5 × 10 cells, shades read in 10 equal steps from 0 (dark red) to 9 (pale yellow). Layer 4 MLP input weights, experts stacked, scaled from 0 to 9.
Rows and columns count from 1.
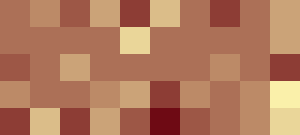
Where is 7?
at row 1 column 6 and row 5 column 2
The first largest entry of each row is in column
6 5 3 10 10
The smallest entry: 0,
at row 5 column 6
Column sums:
18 24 19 25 23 17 20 19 22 31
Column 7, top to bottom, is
4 4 4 5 3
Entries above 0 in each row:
10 10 10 10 9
